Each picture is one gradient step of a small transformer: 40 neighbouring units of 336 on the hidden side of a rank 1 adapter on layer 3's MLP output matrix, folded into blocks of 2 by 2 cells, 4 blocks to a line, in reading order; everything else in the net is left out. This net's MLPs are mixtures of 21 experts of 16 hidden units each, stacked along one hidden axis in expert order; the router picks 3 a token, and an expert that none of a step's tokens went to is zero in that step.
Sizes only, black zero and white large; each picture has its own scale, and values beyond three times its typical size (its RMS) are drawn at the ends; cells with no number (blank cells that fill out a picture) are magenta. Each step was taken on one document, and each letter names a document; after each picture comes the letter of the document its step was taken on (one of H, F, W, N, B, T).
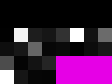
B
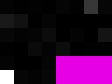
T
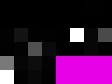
B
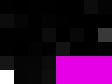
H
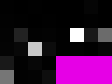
B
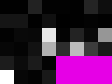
H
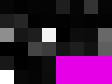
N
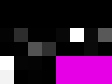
B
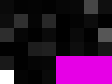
T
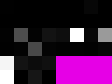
B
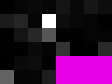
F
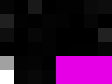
H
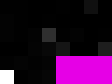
T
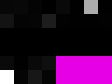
N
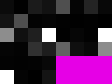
N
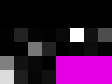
B
